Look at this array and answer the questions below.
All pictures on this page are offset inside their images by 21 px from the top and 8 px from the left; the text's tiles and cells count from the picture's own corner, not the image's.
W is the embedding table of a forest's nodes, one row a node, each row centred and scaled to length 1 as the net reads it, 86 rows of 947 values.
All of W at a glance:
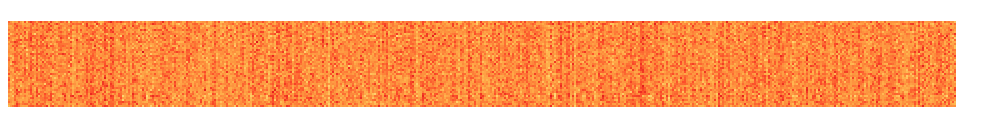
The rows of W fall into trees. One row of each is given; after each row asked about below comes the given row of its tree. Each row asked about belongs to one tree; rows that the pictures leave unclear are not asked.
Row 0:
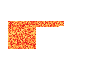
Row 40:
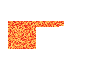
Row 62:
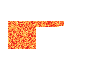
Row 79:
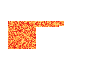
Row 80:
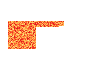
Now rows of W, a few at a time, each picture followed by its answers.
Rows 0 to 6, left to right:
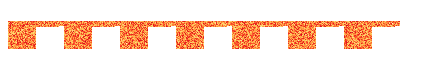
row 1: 0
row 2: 79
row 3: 79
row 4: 62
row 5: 80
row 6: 40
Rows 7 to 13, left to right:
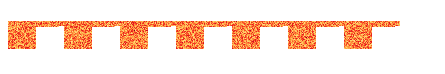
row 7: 62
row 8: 0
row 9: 79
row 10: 62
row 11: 0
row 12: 40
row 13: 80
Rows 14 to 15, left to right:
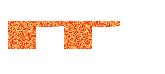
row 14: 62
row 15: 62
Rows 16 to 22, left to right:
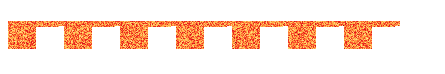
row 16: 0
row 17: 0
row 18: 40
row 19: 40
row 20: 62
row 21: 79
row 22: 40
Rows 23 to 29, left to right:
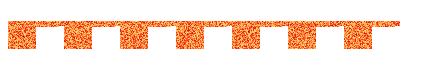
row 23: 62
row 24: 0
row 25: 62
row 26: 79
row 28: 80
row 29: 62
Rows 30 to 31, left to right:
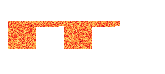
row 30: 80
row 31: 40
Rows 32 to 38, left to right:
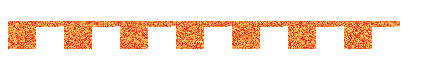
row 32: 0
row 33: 62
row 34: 79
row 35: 80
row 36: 80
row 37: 40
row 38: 79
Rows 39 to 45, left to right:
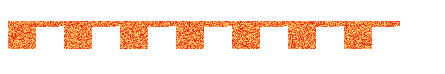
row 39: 80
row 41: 62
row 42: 79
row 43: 80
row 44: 62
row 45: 0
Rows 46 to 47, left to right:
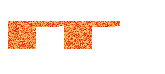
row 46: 80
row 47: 62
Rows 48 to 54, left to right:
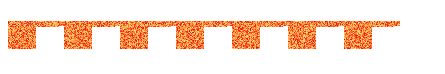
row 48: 79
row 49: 40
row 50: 62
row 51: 40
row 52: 80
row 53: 0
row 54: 62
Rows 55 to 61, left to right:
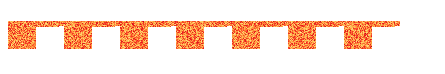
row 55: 40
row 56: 62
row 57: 40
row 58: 40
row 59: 80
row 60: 80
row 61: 62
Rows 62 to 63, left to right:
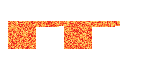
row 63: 79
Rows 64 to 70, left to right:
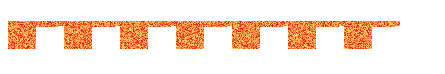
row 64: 62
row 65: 0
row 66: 40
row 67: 80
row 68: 80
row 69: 40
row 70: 79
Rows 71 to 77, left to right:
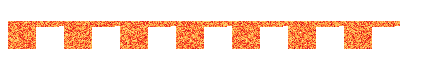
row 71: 40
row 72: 80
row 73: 0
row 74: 79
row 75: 79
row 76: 79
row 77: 0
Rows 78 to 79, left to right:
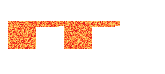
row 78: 62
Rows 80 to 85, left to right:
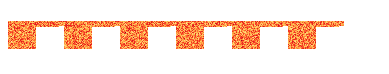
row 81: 0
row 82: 80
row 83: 40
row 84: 0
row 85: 62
